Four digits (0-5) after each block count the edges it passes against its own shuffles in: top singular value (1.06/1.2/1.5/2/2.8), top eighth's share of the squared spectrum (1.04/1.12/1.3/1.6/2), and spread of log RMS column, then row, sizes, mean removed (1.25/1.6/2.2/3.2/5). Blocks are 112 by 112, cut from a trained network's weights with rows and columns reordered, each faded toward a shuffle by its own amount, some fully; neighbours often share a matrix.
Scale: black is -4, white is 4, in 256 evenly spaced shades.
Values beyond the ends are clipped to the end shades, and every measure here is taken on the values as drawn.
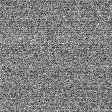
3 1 0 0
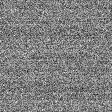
2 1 0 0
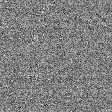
1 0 0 0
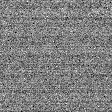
3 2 0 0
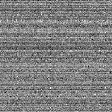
5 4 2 3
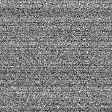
4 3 1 1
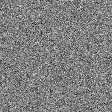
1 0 0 0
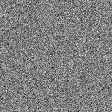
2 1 0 0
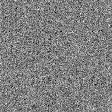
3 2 0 1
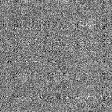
3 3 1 3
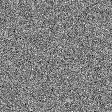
0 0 0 0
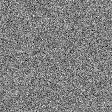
0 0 0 0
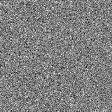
3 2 1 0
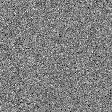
0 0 0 0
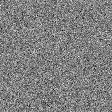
2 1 0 0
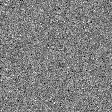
0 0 0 0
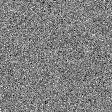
0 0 0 0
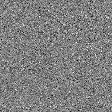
3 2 1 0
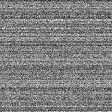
5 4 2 3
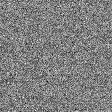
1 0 0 0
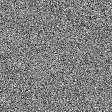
1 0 0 0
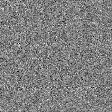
2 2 0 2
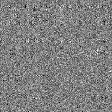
3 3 1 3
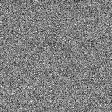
3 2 0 1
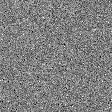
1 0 0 0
